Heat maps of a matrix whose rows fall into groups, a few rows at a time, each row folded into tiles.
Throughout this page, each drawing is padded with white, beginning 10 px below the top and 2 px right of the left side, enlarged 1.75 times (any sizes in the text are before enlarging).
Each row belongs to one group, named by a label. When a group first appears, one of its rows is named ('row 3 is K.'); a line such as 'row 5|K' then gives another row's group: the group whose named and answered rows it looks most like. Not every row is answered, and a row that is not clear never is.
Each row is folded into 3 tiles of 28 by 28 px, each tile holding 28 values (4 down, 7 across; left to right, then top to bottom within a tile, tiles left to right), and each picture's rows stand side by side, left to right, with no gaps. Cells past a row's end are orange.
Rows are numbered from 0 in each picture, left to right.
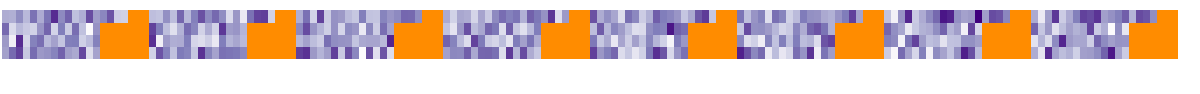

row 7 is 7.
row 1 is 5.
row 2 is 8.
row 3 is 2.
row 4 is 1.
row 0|5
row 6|7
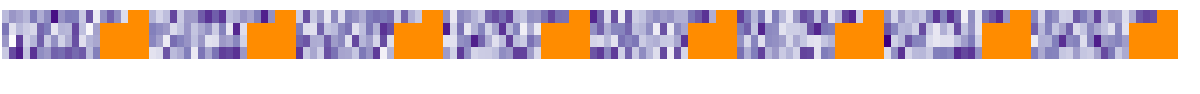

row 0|5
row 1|7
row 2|2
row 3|7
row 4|8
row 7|7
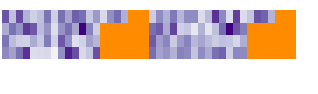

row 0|1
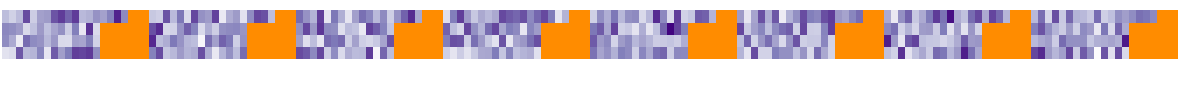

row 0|7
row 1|5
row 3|2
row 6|7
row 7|8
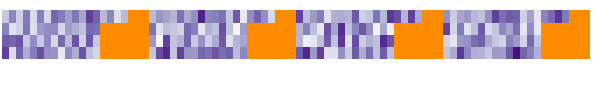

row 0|2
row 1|5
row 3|7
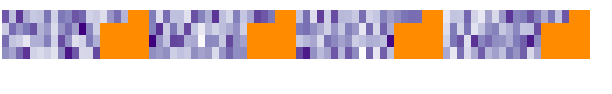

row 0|1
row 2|8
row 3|2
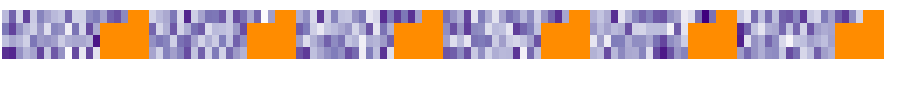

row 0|8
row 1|2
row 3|8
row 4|7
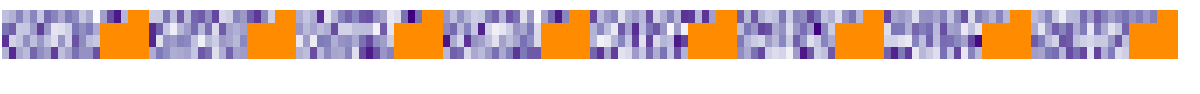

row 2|7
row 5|1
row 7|2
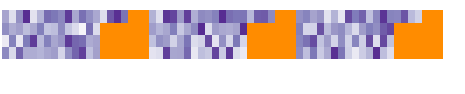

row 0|7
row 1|2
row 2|2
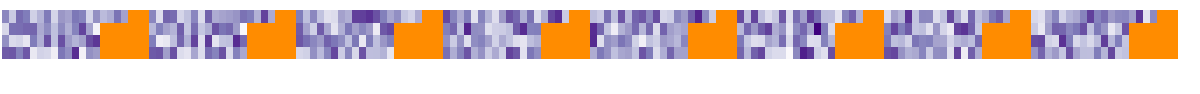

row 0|1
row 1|1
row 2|2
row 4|5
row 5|1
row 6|8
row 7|2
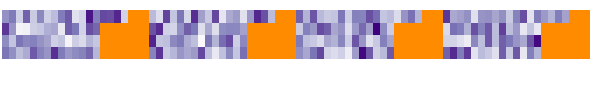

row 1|5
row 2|1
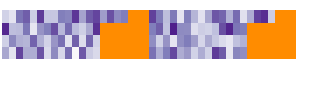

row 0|2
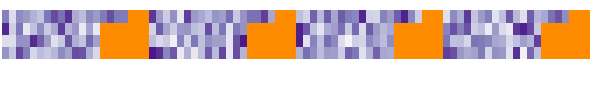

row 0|7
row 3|8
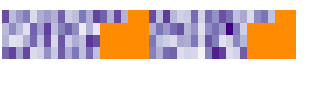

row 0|1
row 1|1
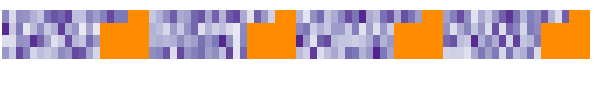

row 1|5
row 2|7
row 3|2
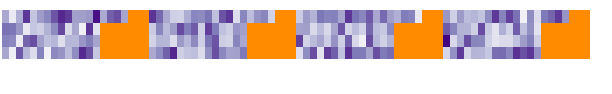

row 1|1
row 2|5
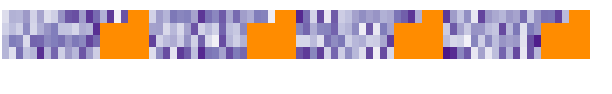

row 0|2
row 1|5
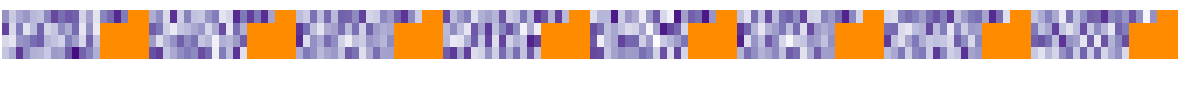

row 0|7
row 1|8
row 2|5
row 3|1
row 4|8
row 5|5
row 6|5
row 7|2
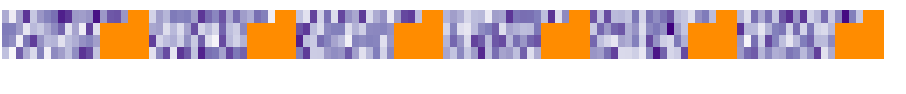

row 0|7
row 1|5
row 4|1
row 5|5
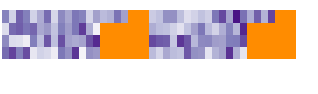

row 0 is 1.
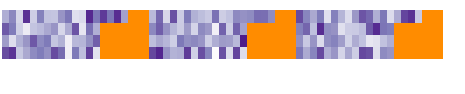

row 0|8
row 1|8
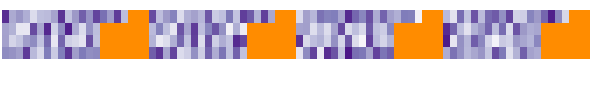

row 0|1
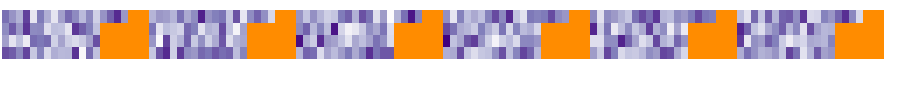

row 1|5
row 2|7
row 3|7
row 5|5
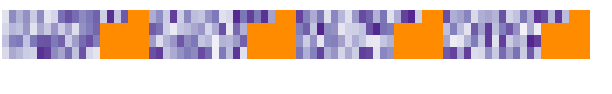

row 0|2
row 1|8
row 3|1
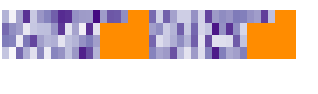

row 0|7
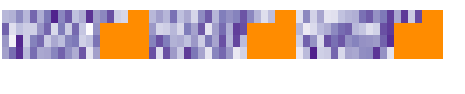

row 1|2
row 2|2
